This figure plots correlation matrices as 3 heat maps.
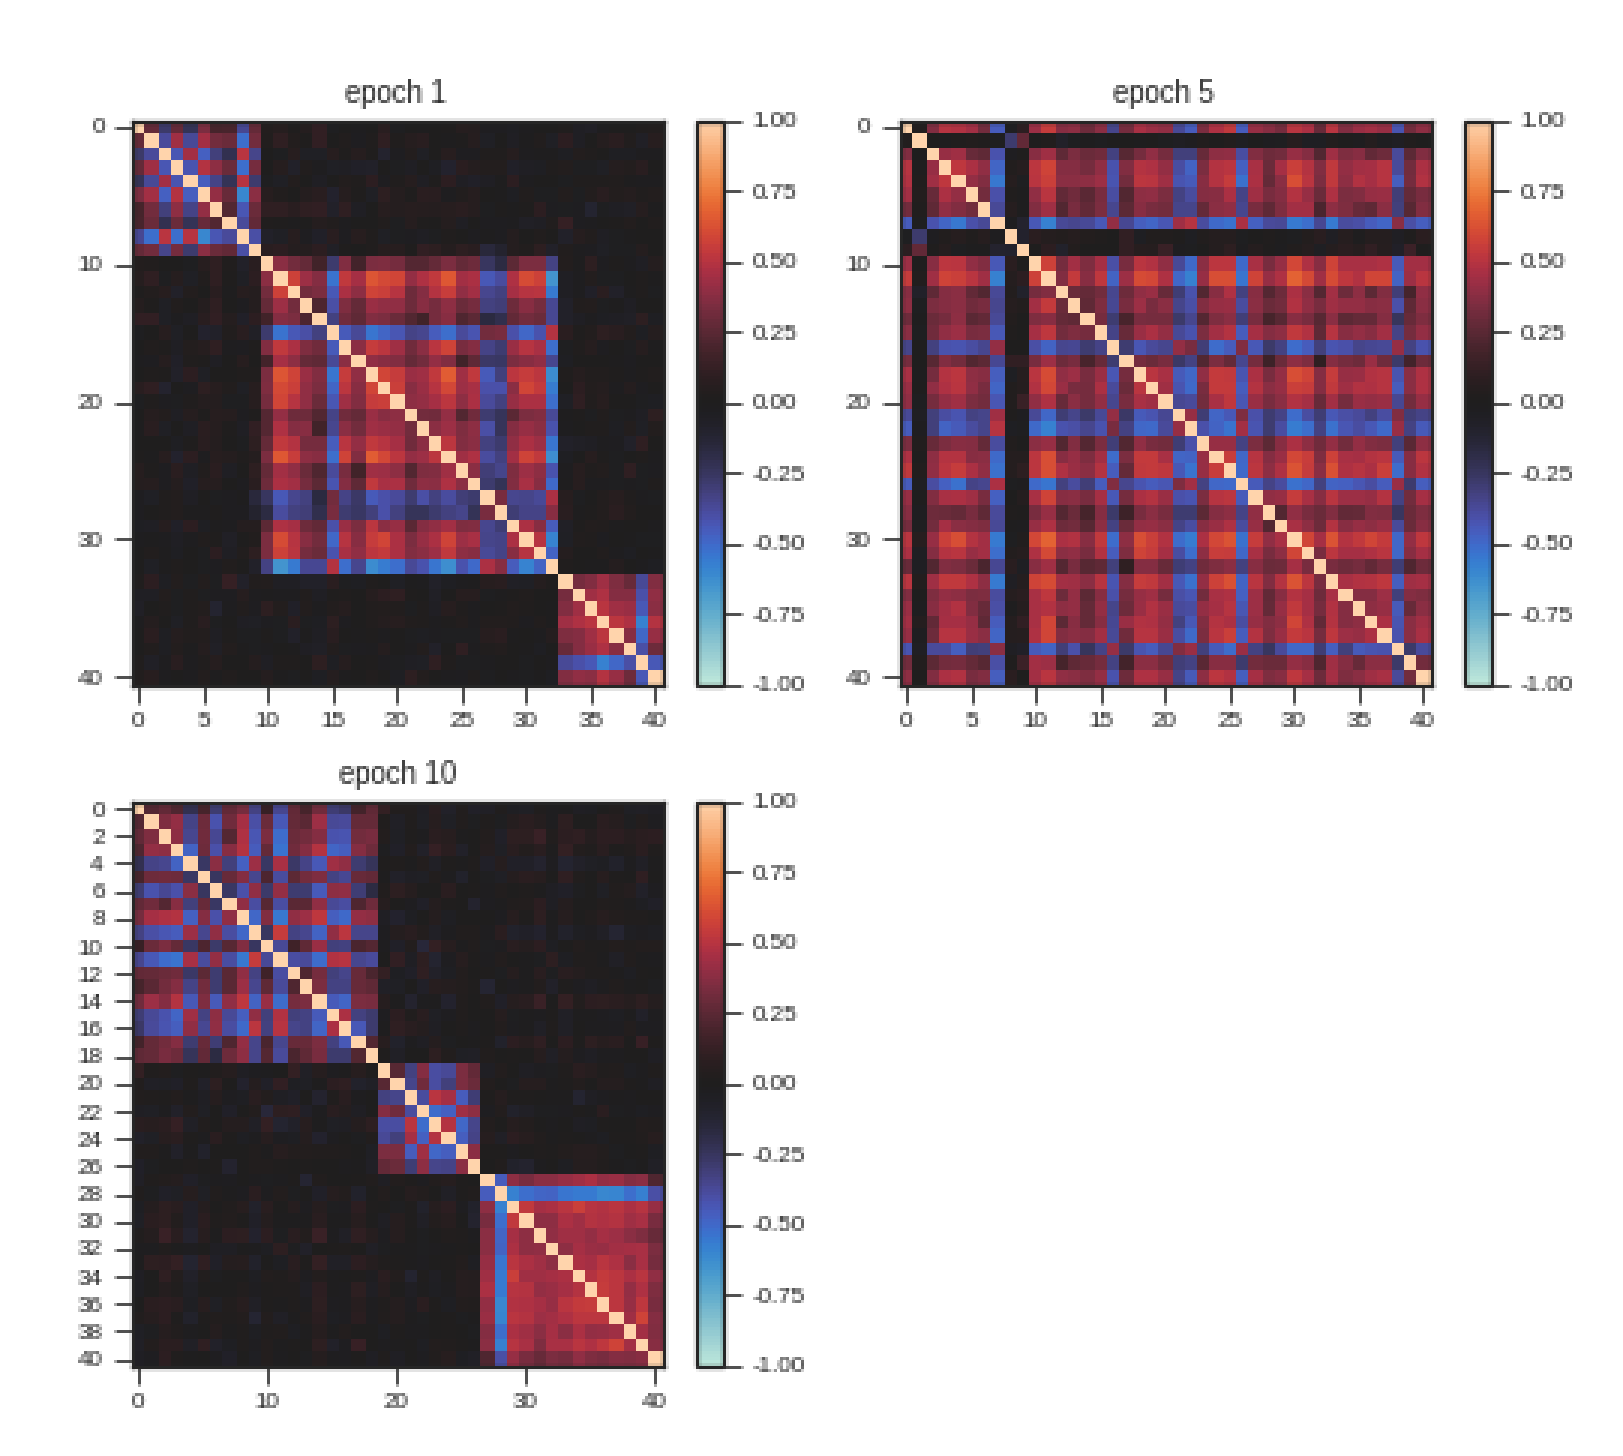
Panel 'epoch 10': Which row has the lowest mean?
28
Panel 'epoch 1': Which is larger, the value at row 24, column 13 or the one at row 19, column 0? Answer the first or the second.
the first
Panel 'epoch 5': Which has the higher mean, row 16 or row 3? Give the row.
3
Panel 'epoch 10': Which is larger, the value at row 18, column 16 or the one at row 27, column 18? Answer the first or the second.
the second
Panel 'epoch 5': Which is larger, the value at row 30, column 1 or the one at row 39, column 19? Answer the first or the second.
the second
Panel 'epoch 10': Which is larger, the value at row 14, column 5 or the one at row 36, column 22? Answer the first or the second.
the first
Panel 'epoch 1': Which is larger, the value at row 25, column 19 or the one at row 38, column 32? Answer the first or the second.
the first
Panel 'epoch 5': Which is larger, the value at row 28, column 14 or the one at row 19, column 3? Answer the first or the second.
the second
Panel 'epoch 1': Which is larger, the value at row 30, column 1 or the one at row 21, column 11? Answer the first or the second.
the second
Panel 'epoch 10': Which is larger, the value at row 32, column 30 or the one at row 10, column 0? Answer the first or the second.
the first
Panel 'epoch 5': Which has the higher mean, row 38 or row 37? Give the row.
37
